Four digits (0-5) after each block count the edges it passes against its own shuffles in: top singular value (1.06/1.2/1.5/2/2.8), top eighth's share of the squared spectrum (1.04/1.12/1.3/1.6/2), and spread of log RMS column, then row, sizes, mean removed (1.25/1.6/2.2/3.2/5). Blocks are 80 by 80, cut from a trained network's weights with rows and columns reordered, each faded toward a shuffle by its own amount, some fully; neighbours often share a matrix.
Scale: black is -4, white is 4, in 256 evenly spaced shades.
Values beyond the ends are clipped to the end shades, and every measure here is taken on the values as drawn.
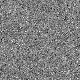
1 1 0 0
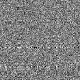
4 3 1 2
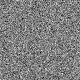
0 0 0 0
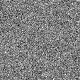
0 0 0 0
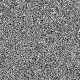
0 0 0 0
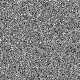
0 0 0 0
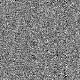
3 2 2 0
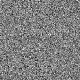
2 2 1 1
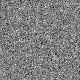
0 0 0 0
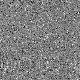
3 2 0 1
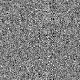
3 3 1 1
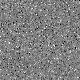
1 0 0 0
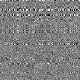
5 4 2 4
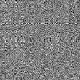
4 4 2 2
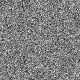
1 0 0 0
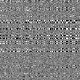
5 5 2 4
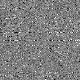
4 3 0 2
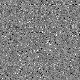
3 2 1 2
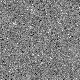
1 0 0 0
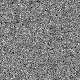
1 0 0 0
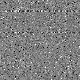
3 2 0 2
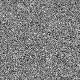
2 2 0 1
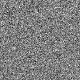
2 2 1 1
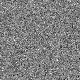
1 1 0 0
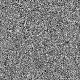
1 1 0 0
